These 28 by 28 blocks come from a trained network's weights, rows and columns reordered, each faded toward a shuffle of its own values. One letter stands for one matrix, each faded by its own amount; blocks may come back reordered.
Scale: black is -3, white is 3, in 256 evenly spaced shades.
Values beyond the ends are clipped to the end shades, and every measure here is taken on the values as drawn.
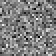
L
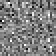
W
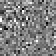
W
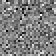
L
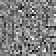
L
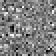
W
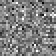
L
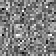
L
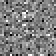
L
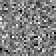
W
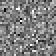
L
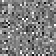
W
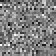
L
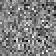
L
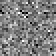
W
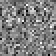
W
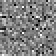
W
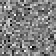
L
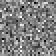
L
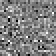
W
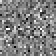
W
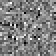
L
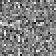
L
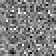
W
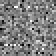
W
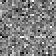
W
